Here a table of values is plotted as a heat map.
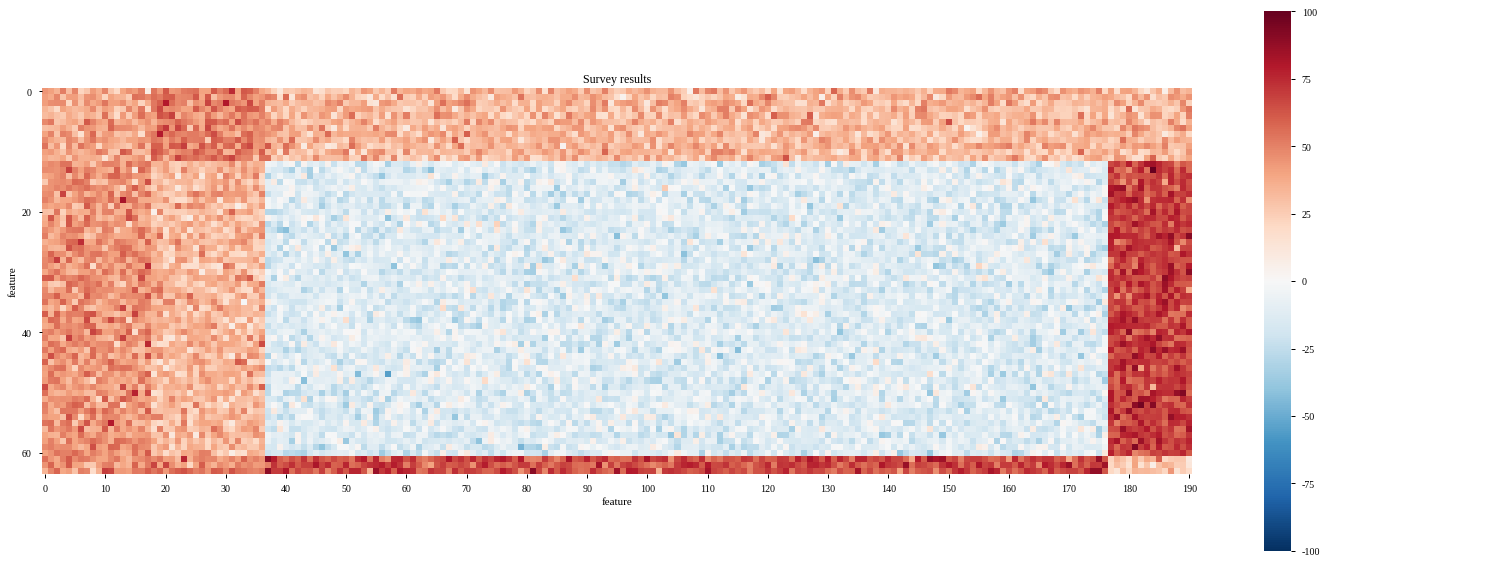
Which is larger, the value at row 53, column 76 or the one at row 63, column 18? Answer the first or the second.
the second
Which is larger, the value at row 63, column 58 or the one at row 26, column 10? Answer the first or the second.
the first
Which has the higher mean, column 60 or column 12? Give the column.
12
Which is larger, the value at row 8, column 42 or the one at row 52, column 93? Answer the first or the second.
the first
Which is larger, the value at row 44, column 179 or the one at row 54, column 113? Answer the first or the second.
the first
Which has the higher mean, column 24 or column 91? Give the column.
24
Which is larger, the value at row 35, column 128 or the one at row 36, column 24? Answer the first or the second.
the second
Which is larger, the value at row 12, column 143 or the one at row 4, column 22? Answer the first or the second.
the second
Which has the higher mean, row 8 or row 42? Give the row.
8
